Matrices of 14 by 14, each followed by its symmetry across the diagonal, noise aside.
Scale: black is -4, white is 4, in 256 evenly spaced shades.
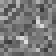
symmetric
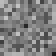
symmetric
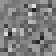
symmetric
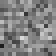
neither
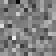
neither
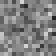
neither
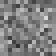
antisymmetric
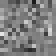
antisymmetric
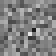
antisymmetric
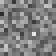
symmetric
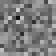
symmetric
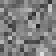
neither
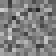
antisymmetric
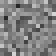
symmetric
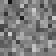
neither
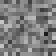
neither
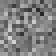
antisymmetric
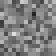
antisymmetric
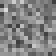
neither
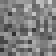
antisymmetric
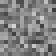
neither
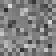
antisymmetric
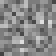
symmetric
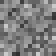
symmetric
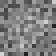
symmetric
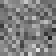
antisymmetric
